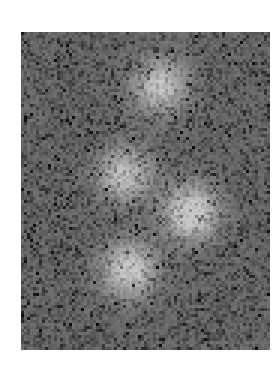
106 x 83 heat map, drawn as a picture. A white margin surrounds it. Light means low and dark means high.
No row or column stands out. No overall slope runs across the table. There are four dips. The halves do not mirror each other.
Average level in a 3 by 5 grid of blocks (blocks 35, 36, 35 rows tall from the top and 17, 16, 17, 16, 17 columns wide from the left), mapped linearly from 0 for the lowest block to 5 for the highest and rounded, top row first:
5 5 1 3 5 / 5 3 1 0 4 / 5 3 1 5 5
